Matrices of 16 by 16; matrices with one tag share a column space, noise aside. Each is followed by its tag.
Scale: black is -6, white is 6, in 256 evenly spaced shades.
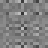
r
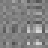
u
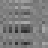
u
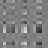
u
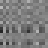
u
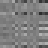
r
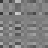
r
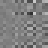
r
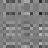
r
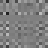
r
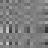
u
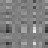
u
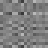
r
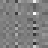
r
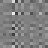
r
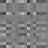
r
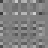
r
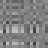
u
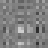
u
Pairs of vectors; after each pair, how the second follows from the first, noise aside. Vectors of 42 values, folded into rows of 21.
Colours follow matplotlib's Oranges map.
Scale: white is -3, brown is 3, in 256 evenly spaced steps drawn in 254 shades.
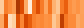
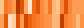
copied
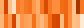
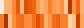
reversed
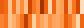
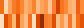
reversed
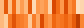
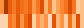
reversed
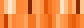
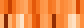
reversed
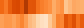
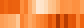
reversed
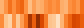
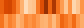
reversed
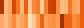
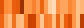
reversed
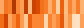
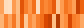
reversed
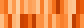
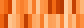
reversed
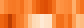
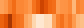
copied
